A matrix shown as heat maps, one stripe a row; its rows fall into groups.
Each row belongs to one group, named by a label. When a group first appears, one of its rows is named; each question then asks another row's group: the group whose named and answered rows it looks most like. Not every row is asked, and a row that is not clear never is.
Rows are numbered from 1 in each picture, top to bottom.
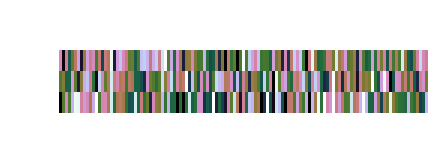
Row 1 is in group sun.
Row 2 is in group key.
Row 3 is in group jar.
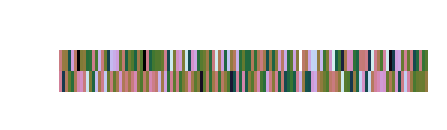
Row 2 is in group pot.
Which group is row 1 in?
key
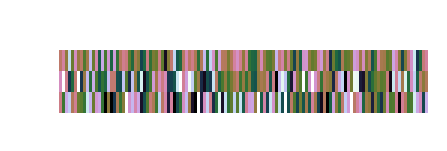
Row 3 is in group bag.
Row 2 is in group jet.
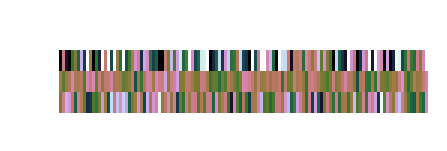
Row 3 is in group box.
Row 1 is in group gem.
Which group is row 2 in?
sun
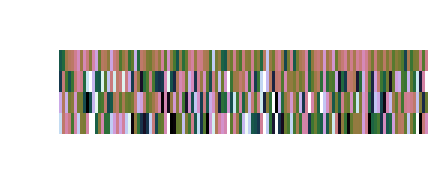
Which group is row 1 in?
jar
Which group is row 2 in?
gem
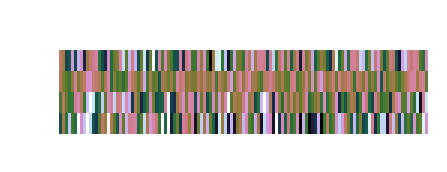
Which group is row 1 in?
bag
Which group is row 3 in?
gem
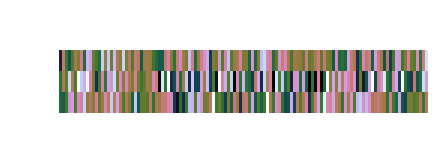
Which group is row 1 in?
gem
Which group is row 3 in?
jar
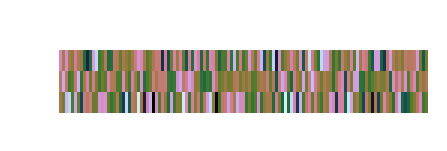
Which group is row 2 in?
jet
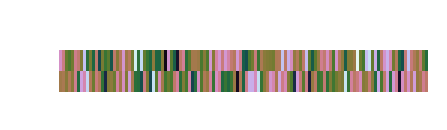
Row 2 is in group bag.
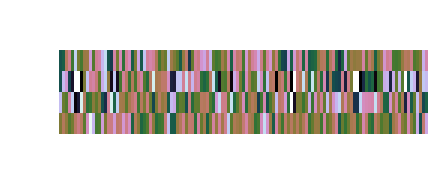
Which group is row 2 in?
jet
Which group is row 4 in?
gem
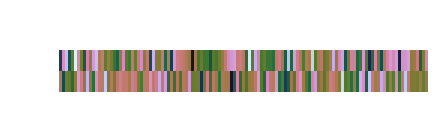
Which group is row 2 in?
pot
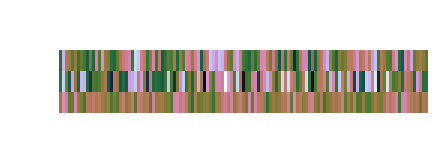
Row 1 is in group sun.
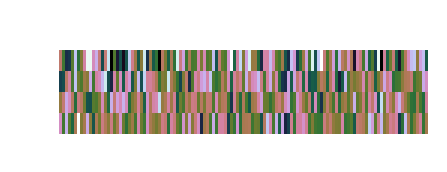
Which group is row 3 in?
box
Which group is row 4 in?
pot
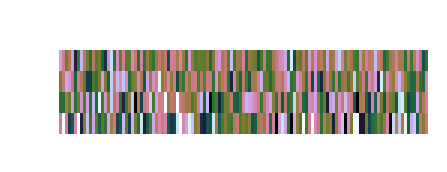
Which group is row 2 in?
box
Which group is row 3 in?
sun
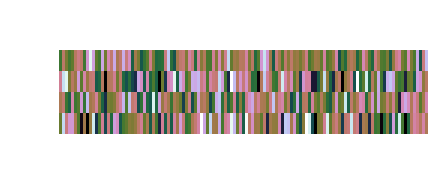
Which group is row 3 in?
bag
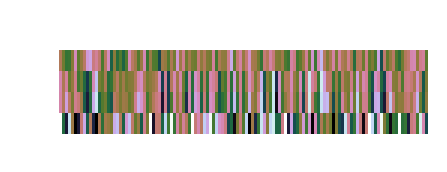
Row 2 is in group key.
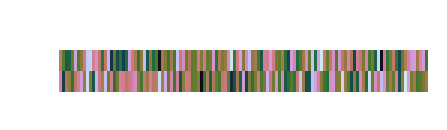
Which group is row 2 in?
pot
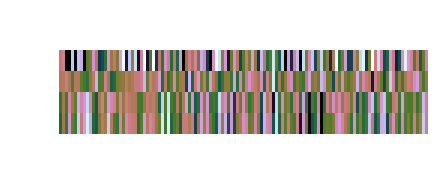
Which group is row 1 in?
bag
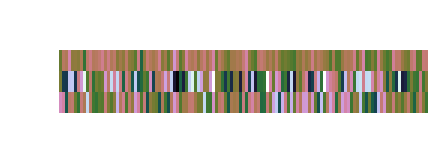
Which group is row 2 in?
jar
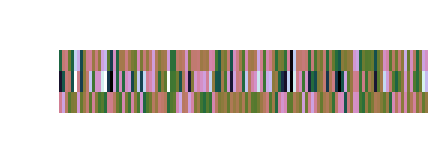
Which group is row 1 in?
jet
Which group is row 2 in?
jet
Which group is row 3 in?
jet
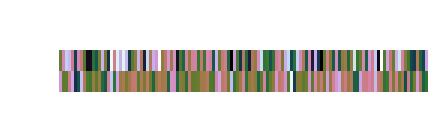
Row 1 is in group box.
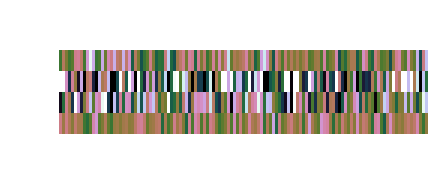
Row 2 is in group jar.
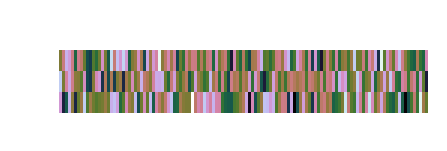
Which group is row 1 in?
box
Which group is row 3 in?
jar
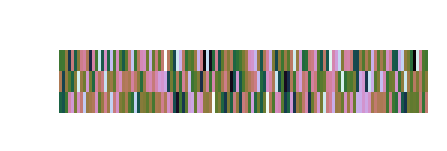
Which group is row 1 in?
sun
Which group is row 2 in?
pot
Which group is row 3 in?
jar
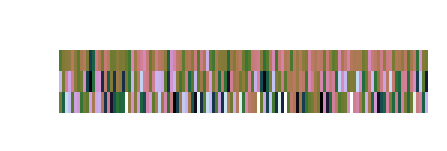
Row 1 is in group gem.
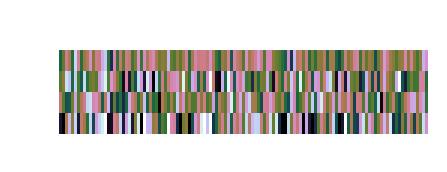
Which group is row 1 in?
jet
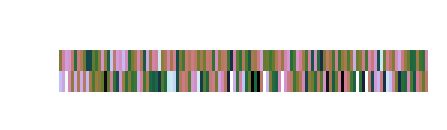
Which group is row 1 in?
box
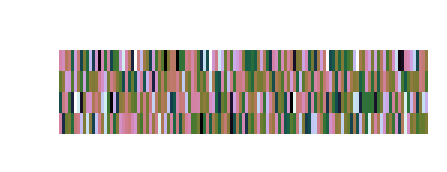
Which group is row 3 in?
jet
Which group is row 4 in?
pot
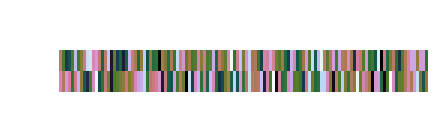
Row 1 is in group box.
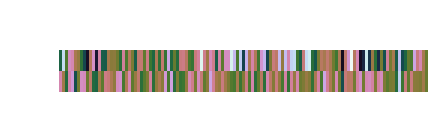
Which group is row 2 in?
jar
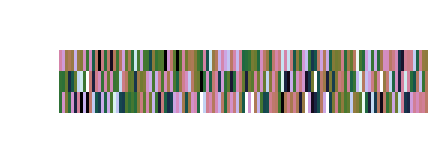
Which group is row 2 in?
pot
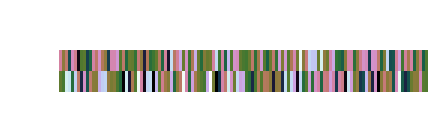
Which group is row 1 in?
key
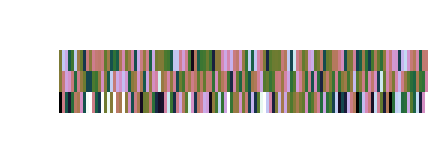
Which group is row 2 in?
box
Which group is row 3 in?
gem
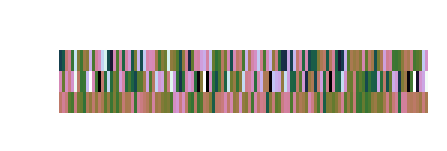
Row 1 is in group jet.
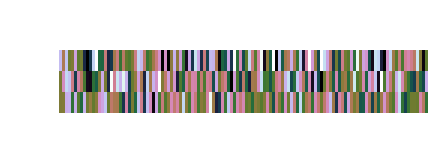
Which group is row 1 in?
key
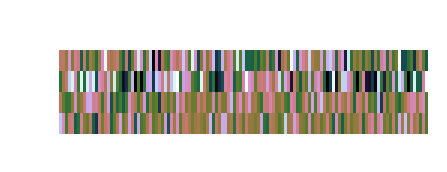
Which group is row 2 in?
sun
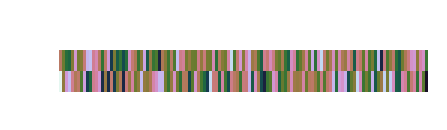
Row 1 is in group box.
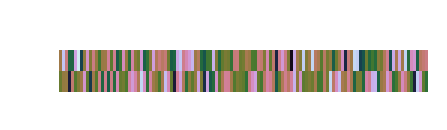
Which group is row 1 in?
jet
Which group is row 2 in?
sun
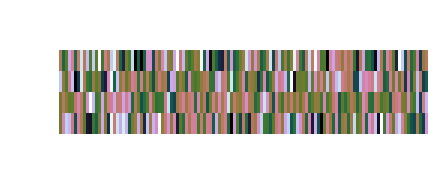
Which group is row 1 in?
sun
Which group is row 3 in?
gem
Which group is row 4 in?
box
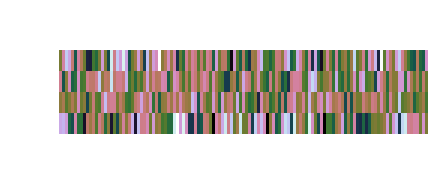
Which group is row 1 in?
box
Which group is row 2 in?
sun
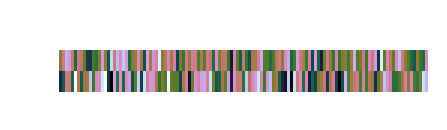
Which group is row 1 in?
box
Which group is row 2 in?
jet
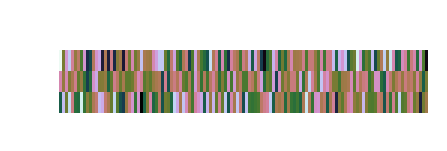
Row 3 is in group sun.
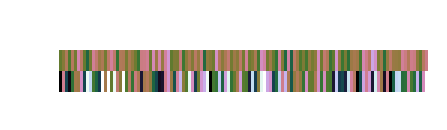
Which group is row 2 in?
gem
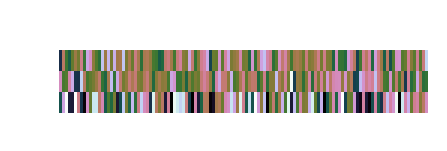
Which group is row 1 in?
gem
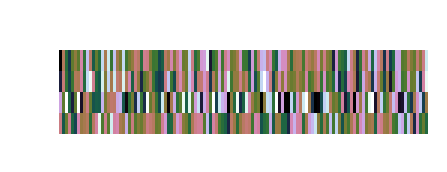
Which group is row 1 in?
gem
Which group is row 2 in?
gem
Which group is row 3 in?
pot
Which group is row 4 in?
sun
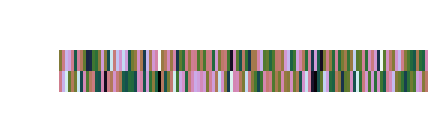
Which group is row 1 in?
box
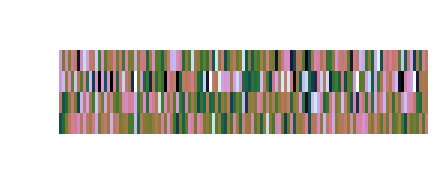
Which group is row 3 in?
pot
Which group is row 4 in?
jar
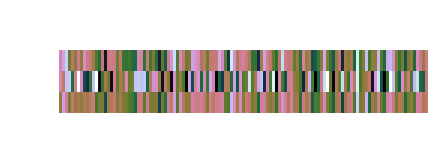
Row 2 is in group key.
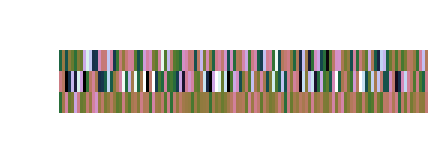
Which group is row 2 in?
bag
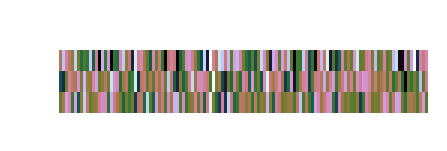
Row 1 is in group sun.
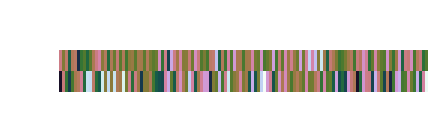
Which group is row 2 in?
gem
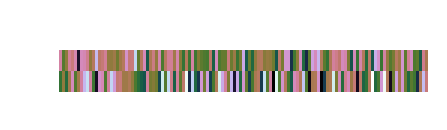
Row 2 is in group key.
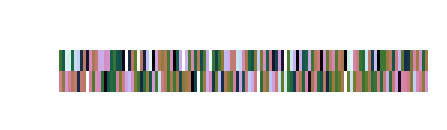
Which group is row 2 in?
bag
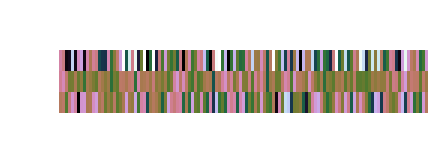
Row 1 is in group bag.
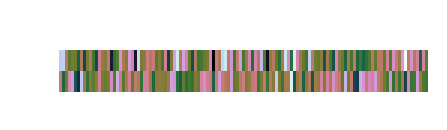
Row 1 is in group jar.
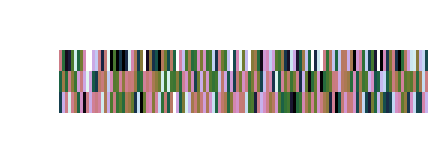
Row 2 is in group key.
